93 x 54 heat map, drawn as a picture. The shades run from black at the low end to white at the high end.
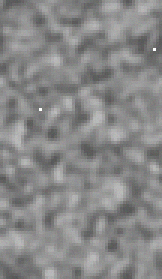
Lone odd cells: 2, each higher than its neighbours. Seam: none. Histogram: bell-shaped. Grain: blotchy.
